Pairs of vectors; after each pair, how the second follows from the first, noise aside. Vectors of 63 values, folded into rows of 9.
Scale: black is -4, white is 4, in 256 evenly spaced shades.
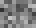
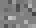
partly zeroed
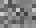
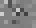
partly zeroed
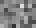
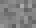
shrunk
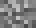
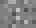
partly zeroed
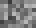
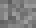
shrunk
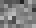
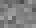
shrunk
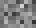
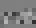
partly zeroed
